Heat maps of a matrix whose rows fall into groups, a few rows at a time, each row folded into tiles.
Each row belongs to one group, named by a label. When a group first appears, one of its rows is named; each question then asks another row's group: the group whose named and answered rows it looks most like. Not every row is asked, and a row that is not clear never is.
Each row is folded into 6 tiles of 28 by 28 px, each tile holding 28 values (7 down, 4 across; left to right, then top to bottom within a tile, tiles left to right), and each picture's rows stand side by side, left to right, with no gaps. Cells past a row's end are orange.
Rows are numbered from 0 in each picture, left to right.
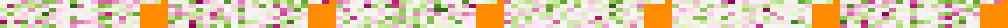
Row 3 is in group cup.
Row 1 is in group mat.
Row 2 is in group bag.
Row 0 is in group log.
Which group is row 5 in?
mat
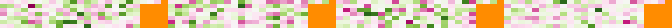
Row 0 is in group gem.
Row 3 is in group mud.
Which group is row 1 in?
log
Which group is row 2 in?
bag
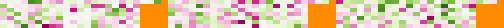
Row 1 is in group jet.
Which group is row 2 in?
cup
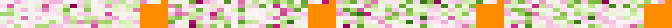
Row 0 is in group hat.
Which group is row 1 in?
mat
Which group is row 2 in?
gem
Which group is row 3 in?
gem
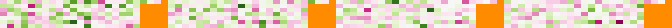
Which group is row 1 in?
cup
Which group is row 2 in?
mud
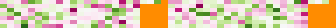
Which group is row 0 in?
log
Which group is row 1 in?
bag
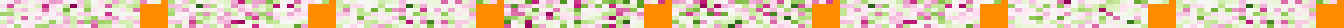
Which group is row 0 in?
hat
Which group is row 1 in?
jet
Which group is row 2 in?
cup
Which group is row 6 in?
bag
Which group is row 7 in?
cup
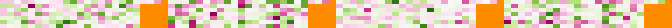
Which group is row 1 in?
mat
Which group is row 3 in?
log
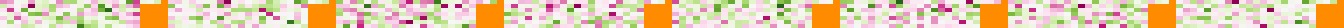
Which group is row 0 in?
bag
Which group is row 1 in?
bag
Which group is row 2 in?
jet
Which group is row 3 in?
hat
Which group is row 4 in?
cup
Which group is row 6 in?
hat
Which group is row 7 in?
bag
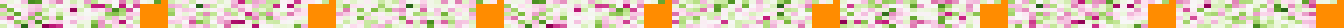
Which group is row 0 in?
log
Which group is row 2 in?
cup
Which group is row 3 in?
log
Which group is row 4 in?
cup
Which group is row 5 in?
log
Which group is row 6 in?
jet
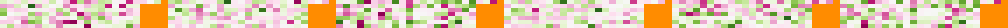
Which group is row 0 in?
jet
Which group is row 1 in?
mud
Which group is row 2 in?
mat
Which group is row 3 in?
mud
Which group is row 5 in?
mat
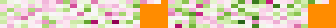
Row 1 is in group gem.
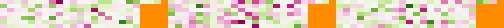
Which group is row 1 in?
jet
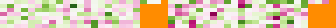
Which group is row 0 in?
cup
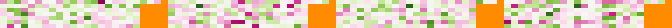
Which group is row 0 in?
gem
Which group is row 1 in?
jet
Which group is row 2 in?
cup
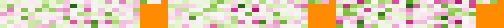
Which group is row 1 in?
cup
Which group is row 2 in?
log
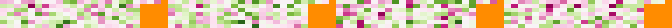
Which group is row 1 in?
gem
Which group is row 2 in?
mat
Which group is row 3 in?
hat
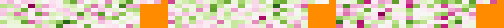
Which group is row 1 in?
cup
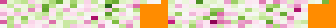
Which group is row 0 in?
cup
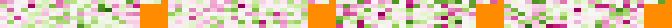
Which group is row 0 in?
bag
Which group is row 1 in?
hat
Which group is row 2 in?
mat
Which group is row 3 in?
log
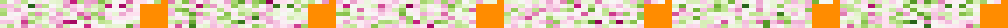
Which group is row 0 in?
jet
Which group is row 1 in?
gem
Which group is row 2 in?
hat
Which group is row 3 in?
hat
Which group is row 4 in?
cup
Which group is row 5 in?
gem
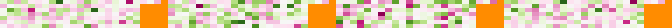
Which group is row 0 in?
mud
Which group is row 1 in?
gem
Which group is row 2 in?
mat
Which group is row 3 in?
mud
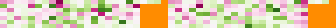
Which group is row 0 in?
bag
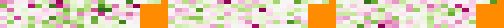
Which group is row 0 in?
bag
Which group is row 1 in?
bag
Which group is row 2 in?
log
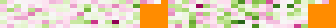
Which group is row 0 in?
hat
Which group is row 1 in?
gem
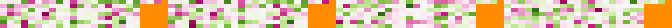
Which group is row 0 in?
mat
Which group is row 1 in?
mat
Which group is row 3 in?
bag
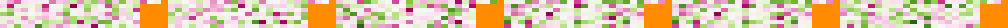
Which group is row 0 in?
hat
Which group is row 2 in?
log
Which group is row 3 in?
mat
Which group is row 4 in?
mat
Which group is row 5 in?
gem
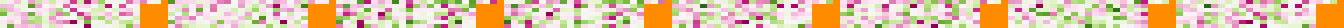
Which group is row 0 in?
jet
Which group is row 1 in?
hat
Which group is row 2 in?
mat
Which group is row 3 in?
mat
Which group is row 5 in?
hat
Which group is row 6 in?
bag
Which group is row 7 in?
jet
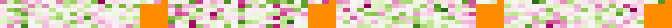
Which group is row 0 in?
gem
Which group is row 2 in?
bag
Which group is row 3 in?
log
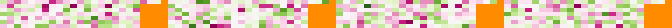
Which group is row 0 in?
hat
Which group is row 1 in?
log
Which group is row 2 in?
jet
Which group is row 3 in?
hat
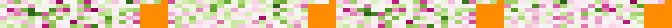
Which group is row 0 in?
bag
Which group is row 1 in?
cup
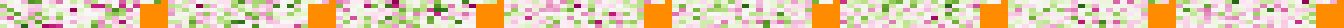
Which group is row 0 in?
log
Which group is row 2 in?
bag
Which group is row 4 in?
cup
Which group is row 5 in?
cup
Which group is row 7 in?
mud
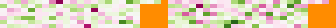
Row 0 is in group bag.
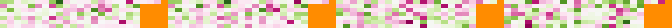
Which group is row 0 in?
mud
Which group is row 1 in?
mud
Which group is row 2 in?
jet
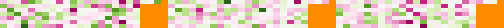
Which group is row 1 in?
mud
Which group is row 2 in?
jet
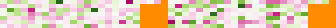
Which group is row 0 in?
mud
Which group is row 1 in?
log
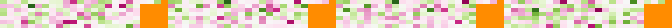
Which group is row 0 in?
jet
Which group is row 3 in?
bag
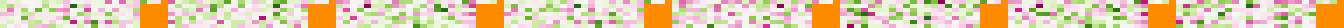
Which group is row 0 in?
cup
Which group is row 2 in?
bag
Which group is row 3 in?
cup
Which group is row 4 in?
hat
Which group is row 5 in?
gem
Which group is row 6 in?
bag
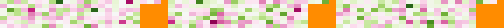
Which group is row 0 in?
mud
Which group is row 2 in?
cup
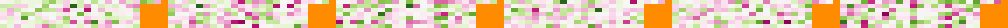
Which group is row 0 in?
cup
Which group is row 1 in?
jet
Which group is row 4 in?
hat
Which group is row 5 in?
mat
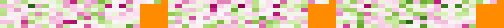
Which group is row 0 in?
jet
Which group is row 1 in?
hat
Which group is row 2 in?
gem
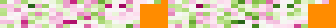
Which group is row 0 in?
jet
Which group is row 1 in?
gem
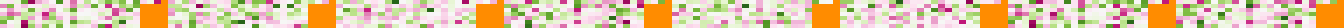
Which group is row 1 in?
gem
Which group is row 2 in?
mud
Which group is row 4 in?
cup
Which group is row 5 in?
mud
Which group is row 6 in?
mat
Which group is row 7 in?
log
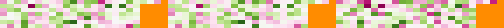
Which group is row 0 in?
gem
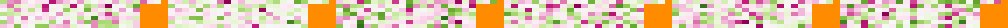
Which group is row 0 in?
hat
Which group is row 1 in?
bag
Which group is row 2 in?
log
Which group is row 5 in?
mat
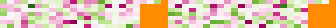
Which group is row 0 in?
jet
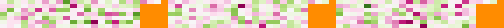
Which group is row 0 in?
hat
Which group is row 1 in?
hat
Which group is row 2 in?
jet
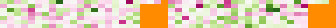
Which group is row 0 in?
mud
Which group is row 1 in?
bag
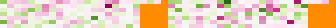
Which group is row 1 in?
mud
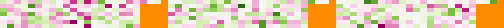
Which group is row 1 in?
cup
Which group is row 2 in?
log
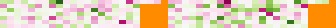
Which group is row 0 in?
mud
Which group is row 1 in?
bag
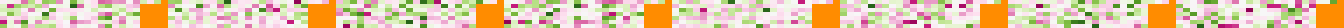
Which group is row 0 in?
log
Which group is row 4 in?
mud
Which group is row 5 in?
jet
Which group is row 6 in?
gem
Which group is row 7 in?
log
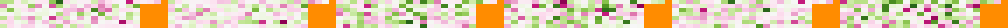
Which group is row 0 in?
mud
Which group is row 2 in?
gem
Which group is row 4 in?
mud
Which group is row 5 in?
cup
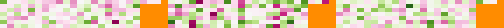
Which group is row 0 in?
hat
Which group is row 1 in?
mat
